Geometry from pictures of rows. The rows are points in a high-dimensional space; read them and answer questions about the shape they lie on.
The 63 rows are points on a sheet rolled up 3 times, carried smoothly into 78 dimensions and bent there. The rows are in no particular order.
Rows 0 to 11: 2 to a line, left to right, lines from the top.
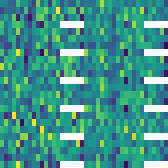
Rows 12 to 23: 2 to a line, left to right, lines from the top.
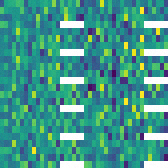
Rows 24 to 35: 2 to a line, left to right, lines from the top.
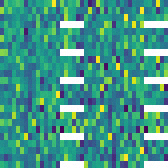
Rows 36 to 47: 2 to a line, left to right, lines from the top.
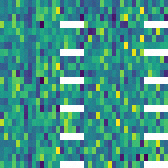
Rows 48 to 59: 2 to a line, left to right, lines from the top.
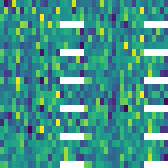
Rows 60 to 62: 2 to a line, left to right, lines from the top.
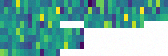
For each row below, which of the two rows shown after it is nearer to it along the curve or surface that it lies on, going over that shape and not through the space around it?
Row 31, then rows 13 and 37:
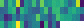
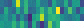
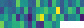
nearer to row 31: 37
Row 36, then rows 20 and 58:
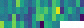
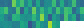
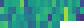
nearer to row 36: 20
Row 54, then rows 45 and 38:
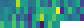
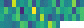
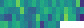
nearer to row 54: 45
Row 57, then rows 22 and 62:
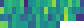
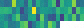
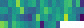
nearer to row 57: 62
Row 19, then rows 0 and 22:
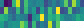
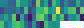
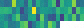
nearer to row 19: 0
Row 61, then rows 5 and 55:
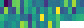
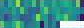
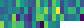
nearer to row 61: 55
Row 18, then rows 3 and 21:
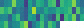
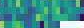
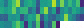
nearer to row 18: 21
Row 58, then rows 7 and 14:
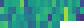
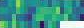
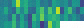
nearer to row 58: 7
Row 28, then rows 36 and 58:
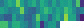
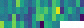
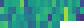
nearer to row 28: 58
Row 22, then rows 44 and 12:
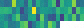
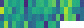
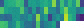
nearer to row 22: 44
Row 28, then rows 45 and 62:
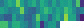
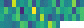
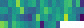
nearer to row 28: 62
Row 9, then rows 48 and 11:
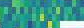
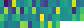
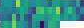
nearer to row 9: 11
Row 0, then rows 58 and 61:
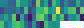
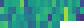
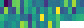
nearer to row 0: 61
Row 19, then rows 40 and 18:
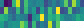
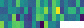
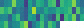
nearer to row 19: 40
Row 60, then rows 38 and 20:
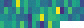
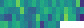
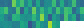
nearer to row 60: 20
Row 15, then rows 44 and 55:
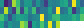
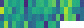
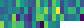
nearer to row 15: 55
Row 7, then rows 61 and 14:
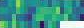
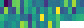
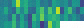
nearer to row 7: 14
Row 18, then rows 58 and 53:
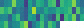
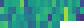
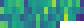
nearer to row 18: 53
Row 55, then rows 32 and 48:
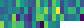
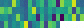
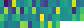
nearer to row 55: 48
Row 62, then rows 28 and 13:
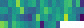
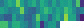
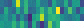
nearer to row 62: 28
